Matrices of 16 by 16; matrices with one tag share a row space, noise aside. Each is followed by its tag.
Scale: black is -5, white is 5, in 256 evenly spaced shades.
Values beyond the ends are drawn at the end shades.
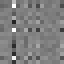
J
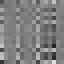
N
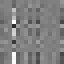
J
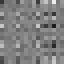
N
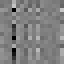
J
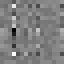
J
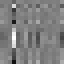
J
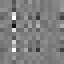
J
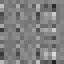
N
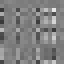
N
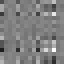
N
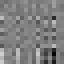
N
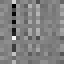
J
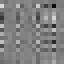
N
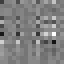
N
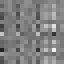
N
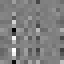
J
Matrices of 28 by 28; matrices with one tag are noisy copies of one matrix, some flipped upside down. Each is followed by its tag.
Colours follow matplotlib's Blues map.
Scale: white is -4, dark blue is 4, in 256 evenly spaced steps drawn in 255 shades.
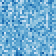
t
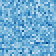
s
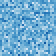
s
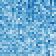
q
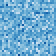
s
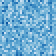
t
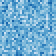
t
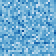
s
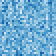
t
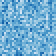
t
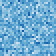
s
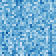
t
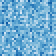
t
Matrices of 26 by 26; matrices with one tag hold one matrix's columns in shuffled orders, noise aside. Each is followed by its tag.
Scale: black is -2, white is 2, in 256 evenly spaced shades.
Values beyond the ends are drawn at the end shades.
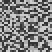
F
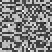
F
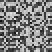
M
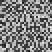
F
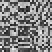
M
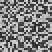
F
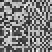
M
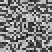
F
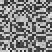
F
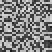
F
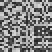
M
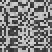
M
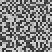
F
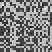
M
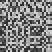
M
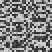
F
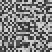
F
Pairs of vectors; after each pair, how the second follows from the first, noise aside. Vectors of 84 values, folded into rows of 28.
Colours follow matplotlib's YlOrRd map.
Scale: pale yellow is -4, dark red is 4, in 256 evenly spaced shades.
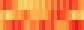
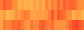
shrunk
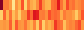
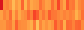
shrunk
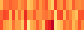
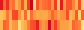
shuffled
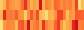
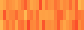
shrunk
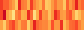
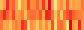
shuffled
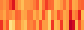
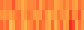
shrunk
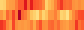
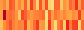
shuffled
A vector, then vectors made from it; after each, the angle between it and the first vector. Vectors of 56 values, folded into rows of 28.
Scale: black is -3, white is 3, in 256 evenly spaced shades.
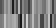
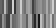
partly opposed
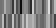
partly aligned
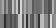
nearly opposite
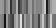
partly opposed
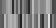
nearly parallel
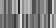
nearly opposite
